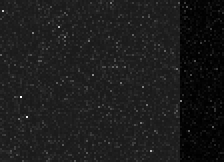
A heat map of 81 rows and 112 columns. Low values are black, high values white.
Average level on the scale: 10%. Seam: vertical, 80% of the way across, the left part higher. Stripes: none.
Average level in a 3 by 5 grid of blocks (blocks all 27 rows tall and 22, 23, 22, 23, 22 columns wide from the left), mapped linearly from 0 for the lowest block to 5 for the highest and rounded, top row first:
55550 / 55550 / 55550
